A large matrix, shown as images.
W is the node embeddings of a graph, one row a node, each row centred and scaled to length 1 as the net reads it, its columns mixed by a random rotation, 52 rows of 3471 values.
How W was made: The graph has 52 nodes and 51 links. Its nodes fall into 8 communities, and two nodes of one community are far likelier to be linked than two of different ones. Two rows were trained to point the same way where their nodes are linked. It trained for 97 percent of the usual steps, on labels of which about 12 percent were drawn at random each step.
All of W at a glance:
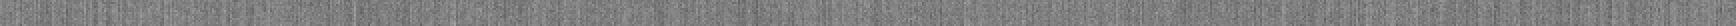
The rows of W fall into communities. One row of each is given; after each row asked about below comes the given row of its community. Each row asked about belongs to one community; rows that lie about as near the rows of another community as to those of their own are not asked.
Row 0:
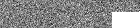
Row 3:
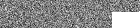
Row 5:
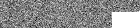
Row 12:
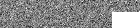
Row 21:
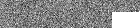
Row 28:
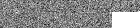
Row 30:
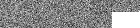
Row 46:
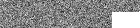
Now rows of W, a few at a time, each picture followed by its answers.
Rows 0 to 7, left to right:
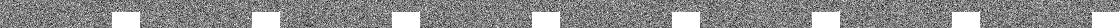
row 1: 28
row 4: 12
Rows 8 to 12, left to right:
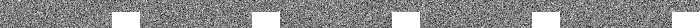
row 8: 46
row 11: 0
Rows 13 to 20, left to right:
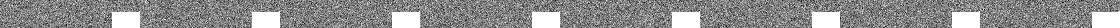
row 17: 0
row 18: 3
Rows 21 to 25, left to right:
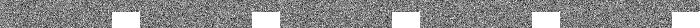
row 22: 3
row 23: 21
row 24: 46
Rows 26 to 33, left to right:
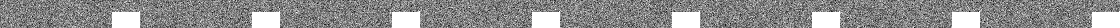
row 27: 46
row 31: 21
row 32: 5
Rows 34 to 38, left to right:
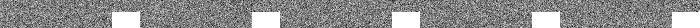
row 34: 28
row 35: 30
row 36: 12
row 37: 12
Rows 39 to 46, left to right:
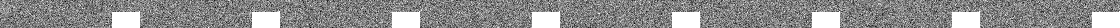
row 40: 28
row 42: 3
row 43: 46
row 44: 12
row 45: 5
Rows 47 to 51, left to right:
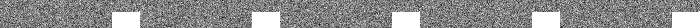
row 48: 46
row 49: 12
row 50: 3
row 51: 28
